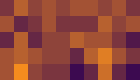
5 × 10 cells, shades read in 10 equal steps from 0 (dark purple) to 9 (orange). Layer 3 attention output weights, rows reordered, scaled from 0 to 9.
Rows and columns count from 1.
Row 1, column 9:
5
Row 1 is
3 6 4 5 4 5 5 4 5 3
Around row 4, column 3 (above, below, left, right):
2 4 6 4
